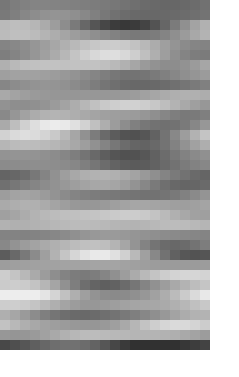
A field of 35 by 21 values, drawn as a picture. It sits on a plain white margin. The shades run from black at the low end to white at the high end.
Grain: streaks across. Histogram: bell-shaped. Average level on the scale: 60%.
